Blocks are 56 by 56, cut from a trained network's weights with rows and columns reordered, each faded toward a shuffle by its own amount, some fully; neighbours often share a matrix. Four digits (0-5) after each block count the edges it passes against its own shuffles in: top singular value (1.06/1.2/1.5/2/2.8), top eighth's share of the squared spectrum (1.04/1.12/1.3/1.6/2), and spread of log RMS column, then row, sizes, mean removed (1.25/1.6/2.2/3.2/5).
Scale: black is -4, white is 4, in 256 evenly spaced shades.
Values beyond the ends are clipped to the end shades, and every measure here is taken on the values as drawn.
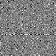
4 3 0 2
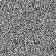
3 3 0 1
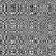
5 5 3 3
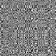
4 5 3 3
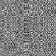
4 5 3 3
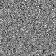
2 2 0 0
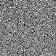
1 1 0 0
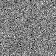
0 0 0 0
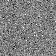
0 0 0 0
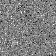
2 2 0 0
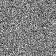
0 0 0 0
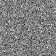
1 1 0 0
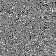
2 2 0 0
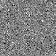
3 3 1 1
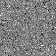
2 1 0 0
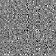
3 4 2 1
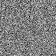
0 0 0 0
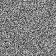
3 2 0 0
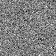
1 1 0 0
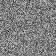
1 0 0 0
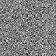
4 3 2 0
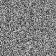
3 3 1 0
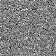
3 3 0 1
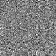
3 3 0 1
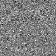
3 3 0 1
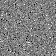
0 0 0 0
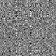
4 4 2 2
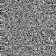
3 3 2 1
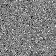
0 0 0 0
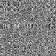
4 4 2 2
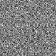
3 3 2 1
